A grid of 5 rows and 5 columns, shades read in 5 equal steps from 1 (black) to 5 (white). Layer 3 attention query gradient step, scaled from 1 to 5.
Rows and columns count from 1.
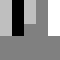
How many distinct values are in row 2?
4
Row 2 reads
4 1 4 3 5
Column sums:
18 9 17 15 21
